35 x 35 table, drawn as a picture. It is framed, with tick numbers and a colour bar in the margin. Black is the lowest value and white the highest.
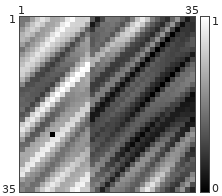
The left part is higher, up to a seam about 40% of the way across. A single lone cell is far lower than the cells round it. The middle right is the ninth with the lowest average. The grain runs diagonally up to the right.
